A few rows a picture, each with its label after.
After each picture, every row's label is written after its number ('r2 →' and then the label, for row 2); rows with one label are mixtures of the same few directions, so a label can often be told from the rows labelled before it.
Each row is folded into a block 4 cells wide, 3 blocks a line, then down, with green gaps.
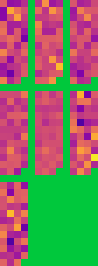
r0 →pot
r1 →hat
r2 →pot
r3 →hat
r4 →hat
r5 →hat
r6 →hat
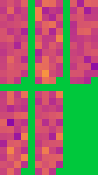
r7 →hat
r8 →pot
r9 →hat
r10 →hat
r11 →hat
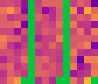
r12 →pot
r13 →pot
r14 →hat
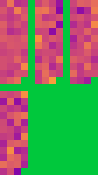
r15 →hat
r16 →pot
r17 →pot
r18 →hat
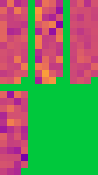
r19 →hat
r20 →pot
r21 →hat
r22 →hat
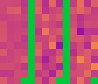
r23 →pot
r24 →hat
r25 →hat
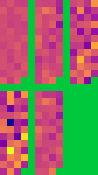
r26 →hat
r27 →pot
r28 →hat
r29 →hat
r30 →pot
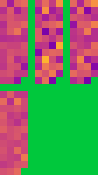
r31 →hat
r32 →hat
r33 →hat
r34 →hat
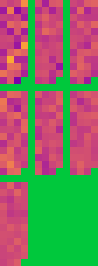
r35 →hat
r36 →hat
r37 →hat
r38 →pot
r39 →pot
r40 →pot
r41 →hat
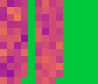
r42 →pot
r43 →hat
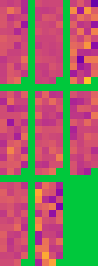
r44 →pot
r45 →pot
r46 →hat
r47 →hat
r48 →hat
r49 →pot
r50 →hat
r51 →pot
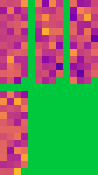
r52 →hat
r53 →hat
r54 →pot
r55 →hat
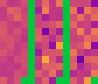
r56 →pot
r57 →hat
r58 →hat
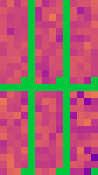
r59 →hat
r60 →pot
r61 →pot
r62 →pot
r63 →pot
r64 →hat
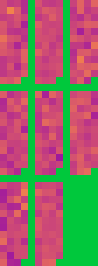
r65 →pot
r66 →pot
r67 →hat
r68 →pot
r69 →hat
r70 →pot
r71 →pot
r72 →pot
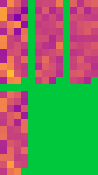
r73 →pot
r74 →hat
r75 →hat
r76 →pot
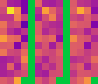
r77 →pot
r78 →pot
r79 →pot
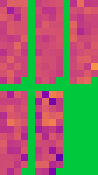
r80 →pot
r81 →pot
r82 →hat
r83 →hat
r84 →hat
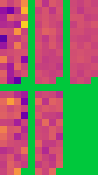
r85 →pot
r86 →hat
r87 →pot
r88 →pot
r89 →hat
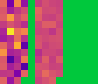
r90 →hat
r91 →pot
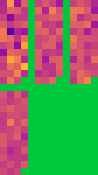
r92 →hat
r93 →hat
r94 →pot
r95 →hat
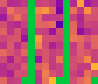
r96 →pot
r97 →pot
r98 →hat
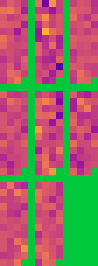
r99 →pot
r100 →hat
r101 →pot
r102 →pot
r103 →pot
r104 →pot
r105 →hat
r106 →pot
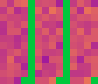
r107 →hat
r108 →hat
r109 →hat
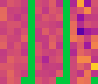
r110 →pot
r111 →hat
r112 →hat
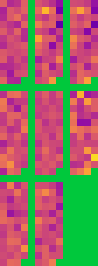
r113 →pot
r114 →pot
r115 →pot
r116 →pot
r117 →hat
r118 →hat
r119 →hat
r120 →pot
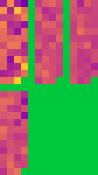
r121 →hat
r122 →pot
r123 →hat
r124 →pot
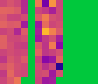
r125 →pot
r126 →hat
